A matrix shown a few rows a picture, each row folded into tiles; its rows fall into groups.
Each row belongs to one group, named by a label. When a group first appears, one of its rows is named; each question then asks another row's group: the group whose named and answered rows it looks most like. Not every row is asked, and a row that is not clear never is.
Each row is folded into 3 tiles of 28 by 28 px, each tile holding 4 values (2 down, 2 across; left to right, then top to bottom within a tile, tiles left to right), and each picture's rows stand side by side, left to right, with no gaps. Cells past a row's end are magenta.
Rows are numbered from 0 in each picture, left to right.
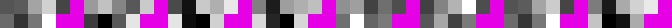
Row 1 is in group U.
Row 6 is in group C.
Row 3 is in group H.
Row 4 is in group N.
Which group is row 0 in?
C
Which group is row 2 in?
H
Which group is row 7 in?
H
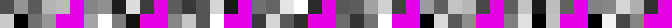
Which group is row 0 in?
H
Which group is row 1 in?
N
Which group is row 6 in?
N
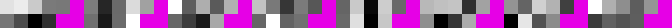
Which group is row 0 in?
U
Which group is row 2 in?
U
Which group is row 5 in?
U
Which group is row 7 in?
U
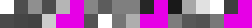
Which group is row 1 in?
N
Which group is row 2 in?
C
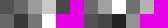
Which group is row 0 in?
C
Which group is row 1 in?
U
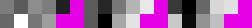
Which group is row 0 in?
N
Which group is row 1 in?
H
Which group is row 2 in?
H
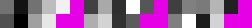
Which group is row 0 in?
H
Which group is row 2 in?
N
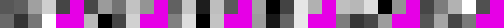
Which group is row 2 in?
N
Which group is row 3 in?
H
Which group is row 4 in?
U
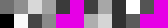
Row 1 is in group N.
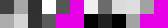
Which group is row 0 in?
N
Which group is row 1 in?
U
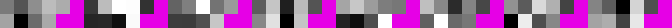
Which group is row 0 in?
H
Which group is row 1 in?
C
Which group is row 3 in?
N
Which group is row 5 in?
N
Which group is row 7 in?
N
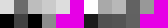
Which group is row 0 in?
U
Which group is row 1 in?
U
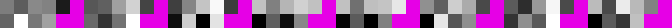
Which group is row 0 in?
N
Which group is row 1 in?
C
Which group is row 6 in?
C
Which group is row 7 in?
U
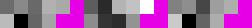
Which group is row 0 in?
H
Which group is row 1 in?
H
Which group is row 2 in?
H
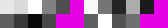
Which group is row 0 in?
U
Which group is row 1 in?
N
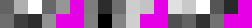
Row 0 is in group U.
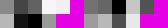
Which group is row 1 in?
N
